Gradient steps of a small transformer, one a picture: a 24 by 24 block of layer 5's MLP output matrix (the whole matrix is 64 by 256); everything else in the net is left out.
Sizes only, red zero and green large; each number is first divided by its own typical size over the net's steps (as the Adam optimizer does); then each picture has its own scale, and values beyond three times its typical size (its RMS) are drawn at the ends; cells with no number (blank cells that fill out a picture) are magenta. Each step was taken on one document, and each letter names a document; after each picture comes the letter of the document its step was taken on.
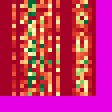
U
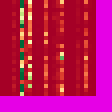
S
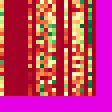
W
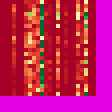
U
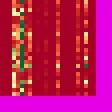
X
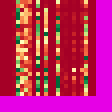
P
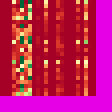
S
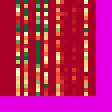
P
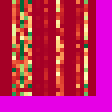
X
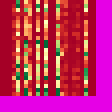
P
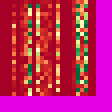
U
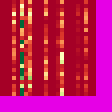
S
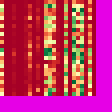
W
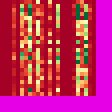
U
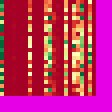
W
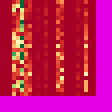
X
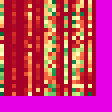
W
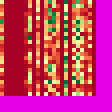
W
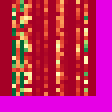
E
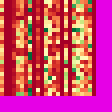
W
